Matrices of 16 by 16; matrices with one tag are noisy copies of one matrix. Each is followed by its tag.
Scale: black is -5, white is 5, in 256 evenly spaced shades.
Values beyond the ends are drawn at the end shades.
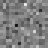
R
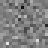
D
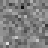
D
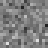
D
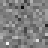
D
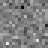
D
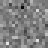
D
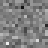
D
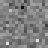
D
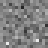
D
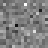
R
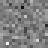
D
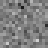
D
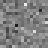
R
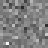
D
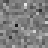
R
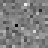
R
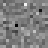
R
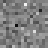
R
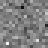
D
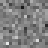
D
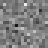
R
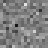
R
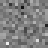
D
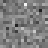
R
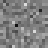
R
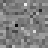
R
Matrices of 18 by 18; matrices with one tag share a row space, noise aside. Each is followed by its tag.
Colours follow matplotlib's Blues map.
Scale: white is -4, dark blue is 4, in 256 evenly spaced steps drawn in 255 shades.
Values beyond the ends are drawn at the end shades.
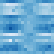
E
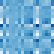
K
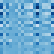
K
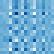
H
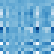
K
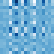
H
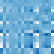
K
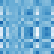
K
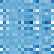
K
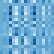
H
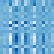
H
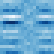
E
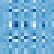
H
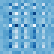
H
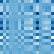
K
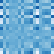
K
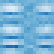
E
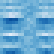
E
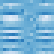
E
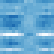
E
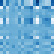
K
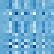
H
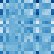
K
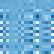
K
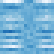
E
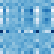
K
